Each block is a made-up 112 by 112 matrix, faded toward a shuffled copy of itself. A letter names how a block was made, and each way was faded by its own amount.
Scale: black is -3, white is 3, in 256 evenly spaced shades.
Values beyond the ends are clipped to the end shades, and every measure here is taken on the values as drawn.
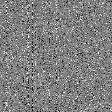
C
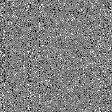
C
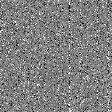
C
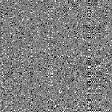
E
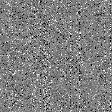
C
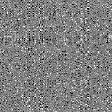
E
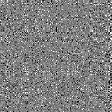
E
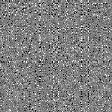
E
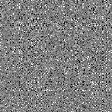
E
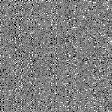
E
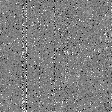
C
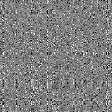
E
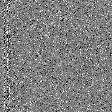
C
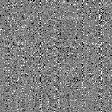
E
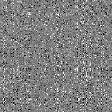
E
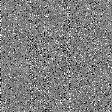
C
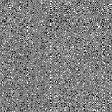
E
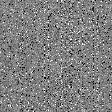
C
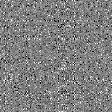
E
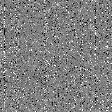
C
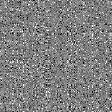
E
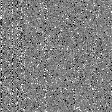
C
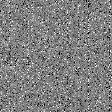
C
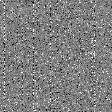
C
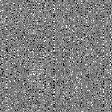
E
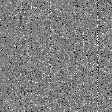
C
